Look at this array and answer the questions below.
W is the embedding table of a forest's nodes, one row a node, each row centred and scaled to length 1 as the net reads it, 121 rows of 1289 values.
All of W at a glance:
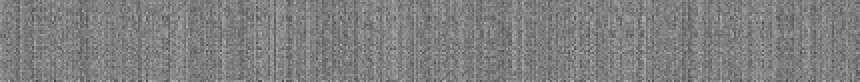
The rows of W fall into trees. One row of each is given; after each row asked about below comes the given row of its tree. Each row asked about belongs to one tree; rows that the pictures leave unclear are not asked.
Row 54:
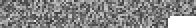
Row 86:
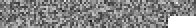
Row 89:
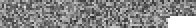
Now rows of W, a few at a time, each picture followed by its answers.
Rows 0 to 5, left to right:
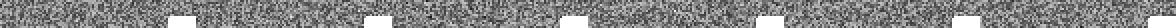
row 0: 54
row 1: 86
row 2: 89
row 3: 54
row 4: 54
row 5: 89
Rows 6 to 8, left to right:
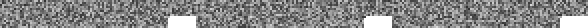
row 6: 54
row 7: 89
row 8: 54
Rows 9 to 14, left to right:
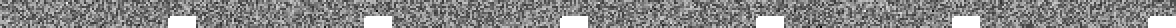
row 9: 54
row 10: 86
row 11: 89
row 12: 86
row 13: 86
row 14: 89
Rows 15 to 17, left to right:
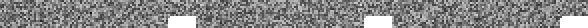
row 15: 86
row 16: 86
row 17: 89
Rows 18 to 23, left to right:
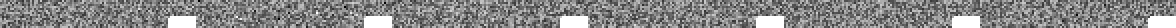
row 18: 54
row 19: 86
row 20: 54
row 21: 54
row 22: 86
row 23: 89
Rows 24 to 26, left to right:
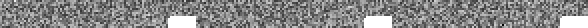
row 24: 89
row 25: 89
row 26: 89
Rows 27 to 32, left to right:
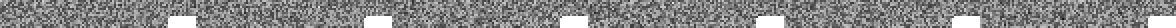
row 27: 89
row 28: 89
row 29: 89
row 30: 89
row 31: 89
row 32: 54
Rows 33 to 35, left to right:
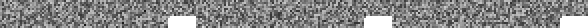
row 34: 54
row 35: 54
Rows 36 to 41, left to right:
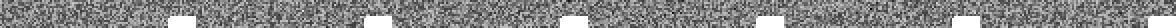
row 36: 89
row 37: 54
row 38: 89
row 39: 89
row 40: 54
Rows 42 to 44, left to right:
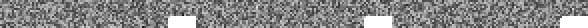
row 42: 54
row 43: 54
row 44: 89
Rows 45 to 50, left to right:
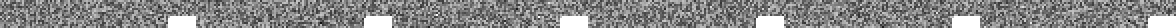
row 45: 86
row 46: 54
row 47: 86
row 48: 54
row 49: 54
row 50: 86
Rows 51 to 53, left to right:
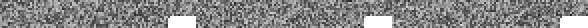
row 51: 54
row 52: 86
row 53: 54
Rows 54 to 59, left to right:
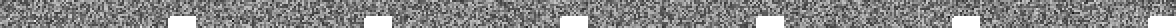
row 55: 54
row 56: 86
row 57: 54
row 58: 89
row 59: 89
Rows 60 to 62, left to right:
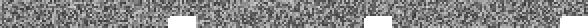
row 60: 89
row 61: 54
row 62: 54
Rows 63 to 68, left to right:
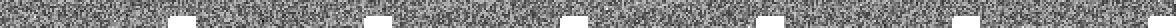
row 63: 89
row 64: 89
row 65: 54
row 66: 54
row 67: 54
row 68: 54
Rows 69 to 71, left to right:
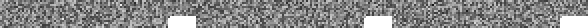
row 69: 89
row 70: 89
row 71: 86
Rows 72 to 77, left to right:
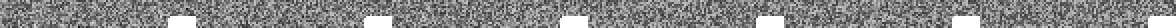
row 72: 89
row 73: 89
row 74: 89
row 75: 54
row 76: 54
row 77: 54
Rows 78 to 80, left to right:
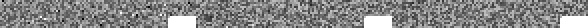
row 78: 86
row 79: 86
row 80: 86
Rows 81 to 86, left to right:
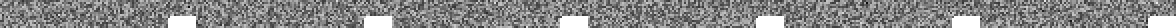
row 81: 54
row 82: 54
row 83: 89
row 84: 89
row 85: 89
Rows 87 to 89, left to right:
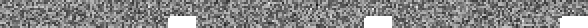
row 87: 54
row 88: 89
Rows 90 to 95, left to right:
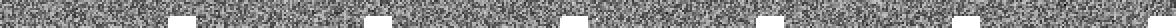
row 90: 54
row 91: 54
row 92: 54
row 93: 54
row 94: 54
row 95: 89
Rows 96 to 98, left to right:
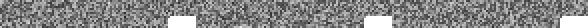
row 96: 89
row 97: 54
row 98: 54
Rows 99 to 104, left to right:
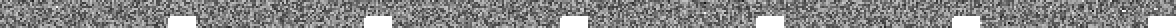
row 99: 54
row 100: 89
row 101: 54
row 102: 86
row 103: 89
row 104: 54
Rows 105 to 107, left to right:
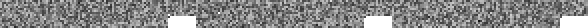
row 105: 89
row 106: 89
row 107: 54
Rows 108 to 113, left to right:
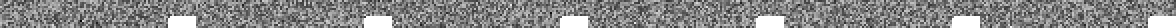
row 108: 54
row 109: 89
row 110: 89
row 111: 89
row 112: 89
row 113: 86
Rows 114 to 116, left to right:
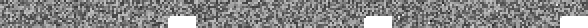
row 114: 54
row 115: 89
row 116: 86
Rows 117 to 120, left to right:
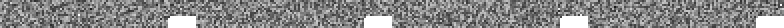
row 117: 89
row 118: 54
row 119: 54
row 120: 89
